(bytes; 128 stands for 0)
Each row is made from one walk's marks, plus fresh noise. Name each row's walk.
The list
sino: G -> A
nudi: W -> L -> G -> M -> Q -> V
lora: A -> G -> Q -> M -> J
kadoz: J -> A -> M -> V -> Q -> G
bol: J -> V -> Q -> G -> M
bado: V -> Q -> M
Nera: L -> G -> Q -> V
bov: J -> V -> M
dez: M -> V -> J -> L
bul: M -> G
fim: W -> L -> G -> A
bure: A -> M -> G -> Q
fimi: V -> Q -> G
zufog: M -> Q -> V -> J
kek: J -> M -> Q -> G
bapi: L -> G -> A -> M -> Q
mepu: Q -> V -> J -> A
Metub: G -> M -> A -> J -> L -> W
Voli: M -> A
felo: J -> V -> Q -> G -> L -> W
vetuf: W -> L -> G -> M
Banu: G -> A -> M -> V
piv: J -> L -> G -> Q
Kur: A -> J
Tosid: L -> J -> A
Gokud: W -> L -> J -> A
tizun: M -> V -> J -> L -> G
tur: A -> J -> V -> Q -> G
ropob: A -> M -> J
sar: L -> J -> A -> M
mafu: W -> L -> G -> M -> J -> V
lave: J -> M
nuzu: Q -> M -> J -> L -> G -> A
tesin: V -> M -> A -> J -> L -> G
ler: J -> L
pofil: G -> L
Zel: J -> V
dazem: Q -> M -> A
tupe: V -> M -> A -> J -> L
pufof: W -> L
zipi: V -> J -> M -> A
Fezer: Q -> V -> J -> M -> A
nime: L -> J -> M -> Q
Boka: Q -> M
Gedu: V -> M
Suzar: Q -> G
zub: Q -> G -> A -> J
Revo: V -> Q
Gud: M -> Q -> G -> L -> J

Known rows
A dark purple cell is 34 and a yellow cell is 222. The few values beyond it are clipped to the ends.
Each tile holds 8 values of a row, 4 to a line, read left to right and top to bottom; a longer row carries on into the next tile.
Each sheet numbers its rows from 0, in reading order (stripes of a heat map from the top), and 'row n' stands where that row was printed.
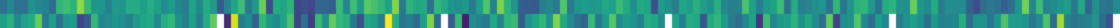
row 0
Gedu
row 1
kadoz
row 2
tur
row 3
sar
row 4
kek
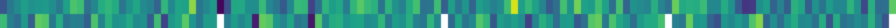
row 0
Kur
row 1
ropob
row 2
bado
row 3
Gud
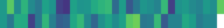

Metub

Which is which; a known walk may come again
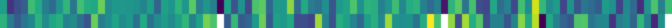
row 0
Zel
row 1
zufog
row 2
vetuf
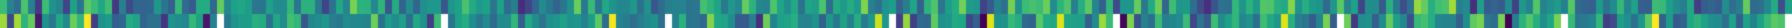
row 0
pofil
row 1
Boka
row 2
kek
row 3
tupe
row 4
Fezer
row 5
kadoz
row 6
Gokud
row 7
felo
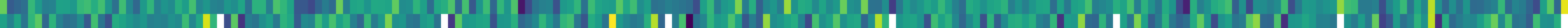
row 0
dez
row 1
tur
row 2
bol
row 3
mepu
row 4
sar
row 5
Metub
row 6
nudi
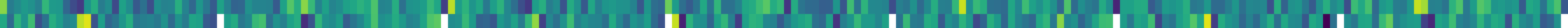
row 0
piv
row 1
Gedu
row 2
Gud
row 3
ler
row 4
bado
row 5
Suzar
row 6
Voli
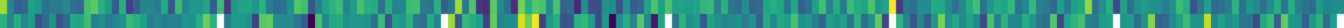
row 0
mafu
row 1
ropob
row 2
fim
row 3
tesin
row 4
Kur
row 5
fimi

